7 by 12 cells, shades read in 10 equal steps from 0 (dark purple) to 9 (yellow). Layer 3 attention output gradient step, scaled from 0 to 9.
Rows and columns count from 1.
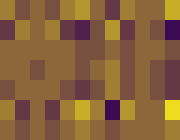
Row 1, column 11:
4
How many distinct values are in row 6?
7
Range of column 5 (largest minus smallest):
3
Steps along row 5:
up same same down down up up down up down down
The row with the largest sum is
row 6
